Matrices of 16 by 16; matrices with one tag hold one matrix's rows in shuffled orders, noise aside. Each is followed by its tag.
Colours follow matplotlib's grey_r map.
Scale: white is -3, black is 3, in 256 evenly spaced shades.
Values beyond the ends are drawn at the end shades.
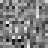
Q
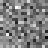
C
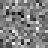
Q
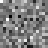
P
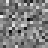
P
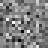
Q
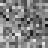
C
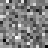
C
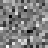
P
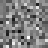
Q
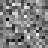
Q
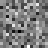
Q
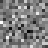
P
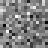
C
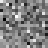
C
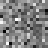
C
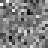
P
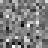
Q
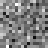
C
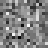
Q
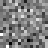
P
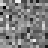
C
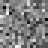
C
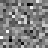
P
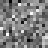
P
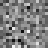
Q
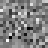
P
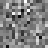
Q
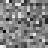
C
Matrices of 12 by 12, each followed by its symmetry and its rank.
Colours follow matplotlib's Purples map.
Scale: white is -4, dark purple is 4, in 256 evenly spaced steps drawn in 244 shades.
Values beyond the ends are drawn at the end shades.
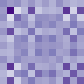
symmetric, rank two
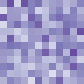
antisymmetric, full rank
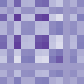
symmetric, rank one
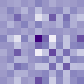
symmetric, rank two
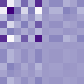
symmetric, rank one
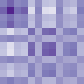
symmetric, rank one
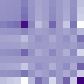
symmetric, rank one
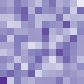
antisymmetric, full rank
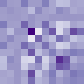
symmetric, rank two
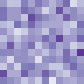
antisymmetric, full rank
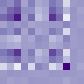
symmetric, rank two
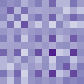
symmetric, rank two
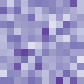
antisymmetric, full rank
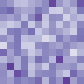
neither, full rank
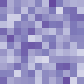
neither, full rank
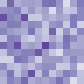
neither, full rank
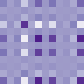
symmetric, rank one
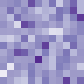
neither, full rank
